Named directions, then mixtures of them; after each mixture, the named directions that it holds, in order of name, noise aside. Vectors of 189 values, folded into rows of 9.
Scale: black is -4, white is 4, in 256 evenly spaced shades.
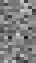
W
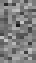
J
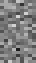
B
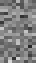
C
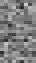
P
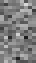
W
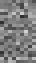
C, P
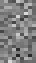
B, C, W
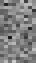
J, W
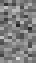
C, J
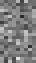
C, W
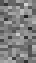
C, W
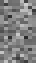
W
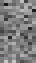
J, W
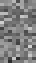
C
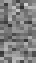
J, P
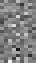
B, C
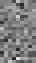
B, C, P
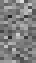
B, W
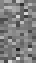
B, C, J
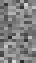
J, P, W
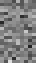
C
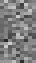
B, P, W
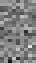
C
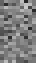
J, W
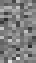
B, C, J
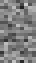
P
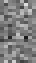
P, W
